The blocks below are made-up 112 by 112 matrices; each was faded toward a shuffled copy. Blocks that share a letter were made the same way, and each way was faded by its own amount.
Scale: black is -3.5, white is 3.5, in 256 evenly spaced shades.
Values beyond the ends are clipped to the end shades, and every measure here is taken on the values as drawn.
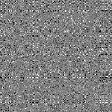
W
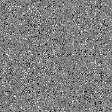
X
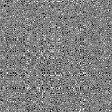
W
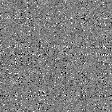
X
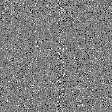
X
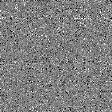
X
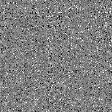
X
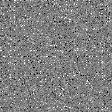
X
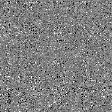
X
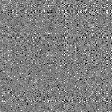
W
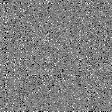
X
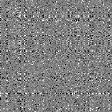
W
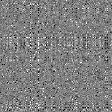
W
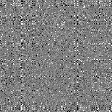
W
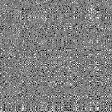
W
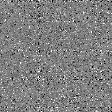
X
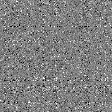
X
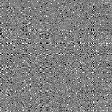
W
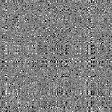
W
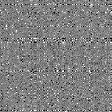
W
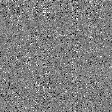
X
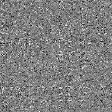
X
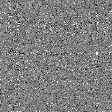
X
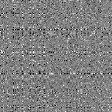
W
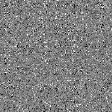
X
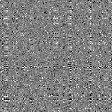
W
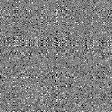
W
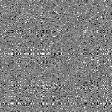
W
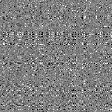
W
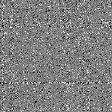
X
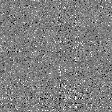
X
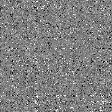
X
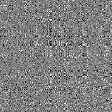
W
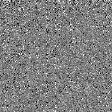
X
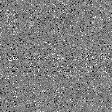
X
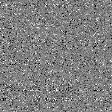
X
